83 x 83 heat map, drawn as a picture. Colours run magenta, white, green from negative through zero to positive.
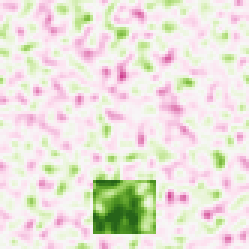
Histogram: skewed, a long tail of high values. Ninth with the highest average: bottom middle. Odd patch: higher, in the bottom middle. Grain: blotchy. Stripes: none.
